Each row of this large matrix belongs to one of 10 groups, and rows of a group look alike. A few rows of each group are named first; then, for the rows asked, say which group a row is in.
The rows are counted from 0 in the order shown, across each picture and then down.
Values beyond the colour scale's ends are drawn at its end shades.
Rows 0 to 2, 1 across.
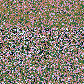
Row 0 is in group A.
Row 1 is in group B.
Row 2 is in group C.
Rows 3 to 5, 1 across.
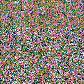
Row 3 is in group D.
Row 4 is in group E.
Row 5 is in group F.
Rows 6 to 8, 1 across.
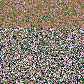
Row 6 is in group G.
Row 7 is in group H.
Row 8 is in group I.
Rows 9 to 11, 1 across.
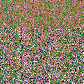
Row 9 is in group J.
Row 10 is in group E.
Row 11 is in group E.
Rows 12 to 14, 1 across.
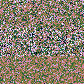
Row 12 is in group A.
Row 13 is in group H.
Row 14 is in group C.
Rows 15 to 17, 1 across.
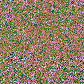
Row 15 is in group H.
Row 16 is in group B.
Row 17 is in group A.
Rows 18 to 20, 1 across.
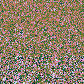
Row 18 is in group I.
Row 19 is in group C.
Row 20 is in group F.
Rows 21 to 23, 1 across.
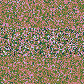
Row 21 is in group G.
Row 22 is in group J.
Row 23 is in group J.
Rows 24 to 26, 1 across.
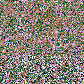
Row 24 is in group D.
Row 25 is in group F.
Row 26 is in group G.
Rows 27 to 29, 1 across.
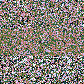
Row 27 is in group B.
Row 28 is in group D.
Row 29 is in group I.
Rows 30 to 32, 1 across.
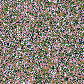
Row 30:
J
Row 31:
E
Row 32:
F
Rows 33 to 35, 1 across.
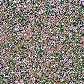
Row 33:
A
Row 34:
A
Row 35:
I
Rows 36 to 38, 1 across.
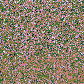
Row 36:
I
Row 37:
J
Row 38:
C
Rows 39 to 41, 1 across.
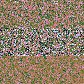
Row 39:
D
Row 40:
D
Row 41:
C
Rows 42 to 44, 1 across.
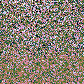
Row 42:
I
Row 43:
G
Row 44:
G
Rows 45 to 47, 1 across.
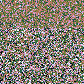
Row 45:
C
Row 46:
G
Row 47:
C
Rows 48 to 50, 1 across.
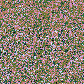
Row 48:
F
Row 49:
F
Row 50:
H
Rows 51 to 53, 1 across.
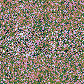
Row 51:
F
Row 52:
F
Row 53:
J
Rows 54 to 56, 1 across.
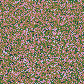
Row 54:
I
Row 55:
J
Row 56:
I
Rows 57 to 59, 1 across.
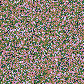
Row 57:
I
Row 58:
G
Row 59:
F
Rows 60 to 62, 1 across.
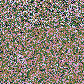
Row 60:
H
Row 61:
C
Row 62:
B
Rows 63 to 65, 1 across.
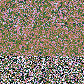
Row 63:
F
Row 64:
B
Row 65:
B
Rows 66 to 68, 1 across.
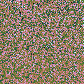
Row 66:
E
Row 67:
G
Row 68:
G
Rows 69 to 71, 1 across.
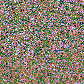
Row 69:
A
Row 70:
F
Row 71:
J
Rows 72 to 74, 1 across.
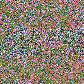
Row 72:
G
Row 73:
A
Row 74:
B
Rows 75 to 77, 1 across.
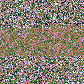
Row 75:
F
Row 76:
C
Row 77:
G
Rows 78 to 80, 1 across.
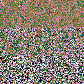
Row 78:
C
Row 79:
G
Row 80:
B
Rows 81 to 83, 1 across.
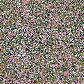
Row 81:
E
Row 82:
D
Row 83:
G
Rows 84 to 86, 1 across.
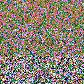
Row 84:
B
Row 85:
D
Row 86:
F
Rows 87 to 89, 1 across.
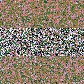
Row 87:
C
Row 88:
H
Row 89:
H
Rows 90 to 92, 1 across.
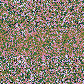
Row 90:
I
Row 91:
G
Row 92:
B
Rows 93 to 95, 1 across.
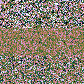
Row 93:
F
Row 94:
D
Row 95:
C
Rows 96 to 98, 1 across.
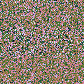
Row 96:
I
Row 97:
B
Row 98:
B
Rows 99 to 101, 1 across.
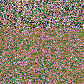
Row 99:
E
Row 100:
G
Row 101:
C
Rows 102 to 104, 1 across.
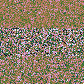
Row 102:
A
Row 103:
D
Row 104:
E
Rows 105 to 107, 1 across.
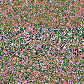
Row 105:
H
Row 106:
I
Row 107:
D
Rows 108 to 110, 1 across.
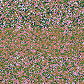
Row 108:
C
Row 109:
I
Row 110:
G
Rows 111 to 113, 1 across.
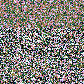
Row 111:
A
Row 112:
E
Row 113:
I
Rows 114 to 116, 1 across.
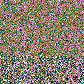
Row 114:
A
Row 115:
B
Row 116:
J
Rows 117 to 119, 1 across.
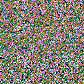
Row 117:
D
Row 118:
A
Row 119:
B
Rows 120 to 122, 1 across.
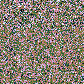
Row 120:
A
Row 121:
J
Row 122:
E
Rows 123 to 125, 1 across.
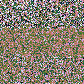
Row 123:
H
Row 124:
C
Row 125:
D
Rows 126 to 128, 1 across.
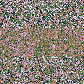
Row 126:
G
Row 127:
F
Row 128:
D
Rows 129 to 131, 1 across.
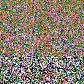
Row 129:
J
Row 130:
F
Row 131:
D
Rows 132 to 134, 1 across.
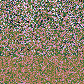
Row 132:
J
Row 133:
I
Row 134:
D
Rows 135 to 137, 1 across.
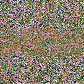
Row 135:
B
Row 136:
E
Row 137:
D
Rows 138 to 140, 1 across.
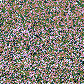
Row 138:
C
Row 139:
G
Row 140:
A
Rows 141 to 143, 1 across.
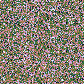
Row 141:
J
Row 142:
J
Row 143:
A
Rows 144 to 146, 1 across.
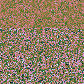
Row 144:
F
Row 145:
B
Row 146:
B
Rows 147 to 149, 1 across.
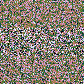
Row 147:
I
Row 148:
A
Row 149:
E
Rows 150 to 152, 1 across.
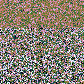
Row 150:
A
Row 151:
H
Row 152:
H
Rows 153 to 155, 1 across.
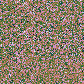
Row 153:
I
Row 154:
I
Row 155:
B
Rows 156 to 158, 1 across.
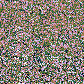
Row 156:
D
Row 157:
F
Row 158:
D
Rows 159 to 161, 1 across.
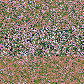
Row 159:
G
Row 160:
J
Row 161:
H
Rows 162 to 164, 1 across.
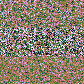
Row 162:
H
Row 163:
H
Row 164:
D
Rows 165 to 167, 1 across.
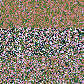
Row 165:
C
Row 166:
C
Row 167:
B
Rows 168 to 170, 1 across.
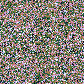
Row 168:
F
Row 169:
H
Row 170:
F
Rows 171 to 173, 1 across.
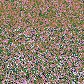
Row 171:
D
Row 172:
I
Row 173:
G
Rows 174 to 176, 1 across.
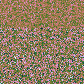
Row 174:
H
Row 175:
H
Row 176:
A
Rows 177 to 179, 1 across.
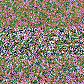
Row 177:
H
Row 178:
A
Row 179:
G
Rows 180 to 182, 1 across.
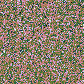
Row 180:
E
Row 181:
A
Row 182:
J
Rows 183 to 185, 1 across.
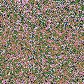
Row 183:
E
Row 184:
H
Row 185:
G
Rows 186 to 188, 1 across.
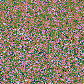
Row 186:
J
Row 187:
B
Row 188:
C
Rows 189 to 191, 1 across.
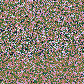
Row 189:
I
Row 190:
B
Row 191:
G
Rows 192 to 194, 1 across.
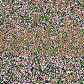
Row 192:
C
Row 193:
G
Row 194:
D
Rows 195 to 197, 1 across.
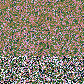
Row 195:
J
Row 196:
J
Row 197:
D
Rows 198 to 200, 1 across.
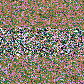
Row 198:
D
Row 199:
C
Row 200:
H
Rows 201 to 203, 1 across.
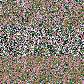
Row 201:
B
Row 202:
J
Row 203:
B
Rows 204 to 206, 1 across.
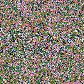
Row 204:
E
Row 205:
C
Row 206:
J
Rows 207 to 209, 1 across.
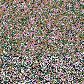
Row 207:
A
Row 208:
J
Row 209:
D
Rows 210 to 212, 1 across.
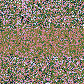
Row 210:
E
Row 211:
B
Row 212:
D
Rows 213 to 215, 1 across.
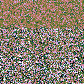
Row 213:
I
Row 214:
D
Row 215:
C
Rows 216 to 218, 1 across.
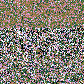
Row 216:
E
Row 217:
E
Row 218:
H
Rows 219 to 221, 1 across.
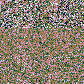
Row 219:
F
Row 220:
D
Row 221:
E
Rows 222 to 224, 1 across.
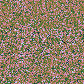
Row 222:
B
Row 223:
D
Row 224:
F
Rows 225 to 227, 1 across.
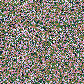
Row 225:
I
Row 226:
G
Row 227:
B
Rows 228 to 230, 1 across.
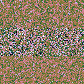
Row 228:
C
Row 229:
B
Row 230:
I
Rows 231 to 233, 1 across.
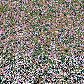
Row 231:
D
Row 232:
F
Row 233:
F
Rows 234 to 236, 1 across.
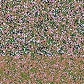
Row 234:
J
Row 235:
C
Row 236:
A
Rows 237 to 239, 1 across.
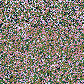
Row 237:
G
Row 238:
B
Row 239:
J
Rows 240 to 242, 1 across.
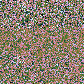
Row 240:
B
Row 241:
G
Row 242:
B
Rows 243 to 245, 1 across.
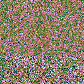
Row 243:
J
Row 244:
F
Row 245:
G
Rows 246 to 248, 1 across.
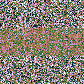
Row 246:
G
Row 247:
B
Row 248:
H
